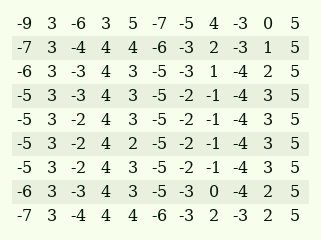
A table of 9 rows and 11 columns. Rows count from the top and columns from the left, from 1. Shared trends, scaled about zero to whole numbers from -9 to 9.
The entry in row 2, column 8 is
2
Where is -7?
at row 1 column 6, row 2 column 1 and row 9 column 1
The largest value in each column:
-5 3 -2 4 5 -5 -2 4 -3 3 5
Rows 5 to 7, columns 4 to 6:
4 3 -5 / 4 2 -5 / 4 3 -5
